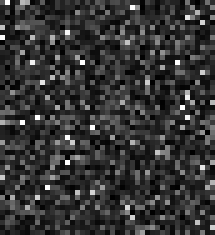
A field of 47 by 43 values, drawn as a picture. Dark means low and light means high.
Average level on the scale: 20%. Histogram: skewed, a long tail of high values. Mirror symmetry: none. Grain: fine. Slope: none.
